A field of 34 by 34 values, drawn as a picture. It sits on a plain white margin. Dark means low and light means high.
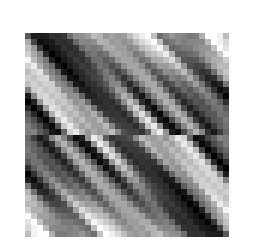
Grain: diagonal, down to the right. Symmetry: a half turn. Slope: none.
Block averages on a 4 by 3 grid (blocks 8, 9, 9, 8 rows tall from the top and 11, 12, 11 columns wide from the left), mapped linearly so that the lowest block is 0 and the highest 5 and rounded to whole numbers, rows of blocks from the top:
055 / 410 / 014 / 550
